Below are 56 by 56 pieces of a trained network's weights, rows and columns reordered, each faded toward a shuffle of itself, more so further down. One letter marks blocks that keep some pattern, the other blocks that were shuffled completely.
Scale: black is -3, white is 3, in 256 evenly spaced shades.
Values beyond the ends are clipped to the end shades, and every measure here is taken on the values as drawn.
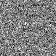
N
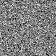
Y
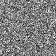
N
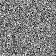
Y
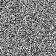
Y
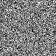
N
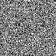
N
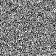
N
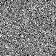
Y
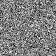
Y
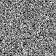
N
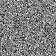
Y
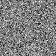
N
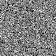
N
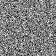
Y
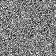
Y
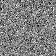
Y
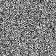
Y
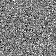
Y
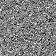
Y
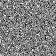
Y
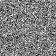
Y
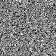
Y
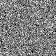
Y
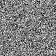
Y
